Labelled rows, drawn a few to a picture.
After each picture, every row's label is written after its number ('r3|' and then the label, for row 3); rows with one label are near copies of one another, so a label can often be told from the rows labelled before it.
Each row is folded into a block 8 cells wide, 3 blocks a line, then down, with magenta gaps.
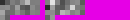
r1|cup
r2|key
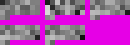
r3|cup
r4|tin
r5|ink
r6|ink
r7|ink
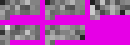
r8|cup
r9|cup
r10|tin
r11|key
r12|ink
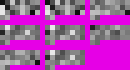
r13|tin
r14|tin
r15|ink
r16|key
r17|key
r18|cup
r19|ink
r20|key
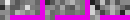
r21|key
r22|cup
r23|tin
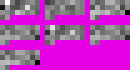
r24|key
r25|cup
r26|ink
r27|ink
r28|key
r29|ink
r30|ink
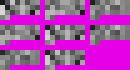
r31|tin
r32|ink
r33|cup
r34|ink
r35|tin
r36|cup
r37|cup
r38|tin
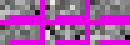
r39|ink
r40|key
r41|cup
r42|cup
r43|tin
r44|ink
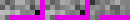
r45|ink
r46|ink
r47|cup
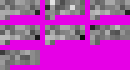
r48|ink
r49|key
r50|ink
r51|ink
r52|ink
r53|cup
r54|cup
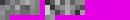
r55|cup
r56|tin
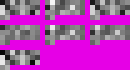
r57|tin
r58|key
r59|tin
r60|cup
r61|key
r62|key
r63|tin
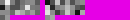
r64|key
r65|tin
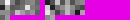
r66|key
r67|tin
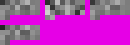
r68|cup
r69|tin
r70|cup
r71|cup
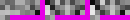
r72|ink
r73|tin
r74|tin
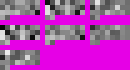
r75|ink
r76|tin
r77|key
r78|tin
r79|ink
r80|cup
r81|key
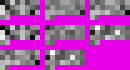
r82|tin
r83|ink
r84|ink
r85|tin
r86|cup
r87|key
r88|ink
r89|key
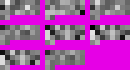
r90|key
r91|ink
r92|key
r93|cup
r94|tin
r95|tin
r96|tin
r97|cup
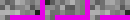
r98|ink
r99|cup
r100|ink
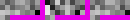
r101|ink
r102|tin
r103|ink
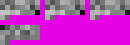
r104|ink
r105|ink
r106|ink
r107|cup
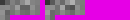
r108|cup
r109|cup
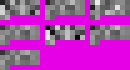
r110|tin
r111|cup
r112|key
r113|cup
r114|tin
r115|cup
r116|cup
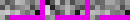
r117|ink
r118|tin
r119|ink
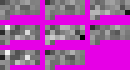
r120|cup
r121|cup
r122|ink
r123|key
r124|ink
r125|cup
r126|key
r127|cup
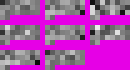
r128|cup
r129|ink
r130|tin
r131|key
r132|ink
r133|key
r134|ink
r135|cup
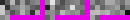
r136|tin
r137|key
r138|ink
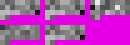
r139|ink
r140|ink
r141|key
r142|cup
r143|ink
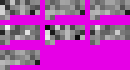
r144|tin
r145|ink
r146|ink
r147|key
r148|tin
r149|key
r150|ink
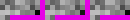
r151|ink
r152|ink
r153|ink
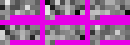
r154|key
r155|tin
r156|ink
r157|tin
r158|ink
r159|key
